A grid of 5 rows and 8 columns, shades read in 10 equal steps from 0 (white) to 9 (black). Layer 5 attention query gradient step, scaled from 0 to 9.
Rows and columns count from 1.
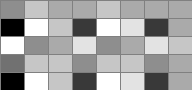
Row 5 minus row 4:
4 -2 0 3 -2 -1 3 0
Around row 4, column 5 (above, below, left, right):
4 0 4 2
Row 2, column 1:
9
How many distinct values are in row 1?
3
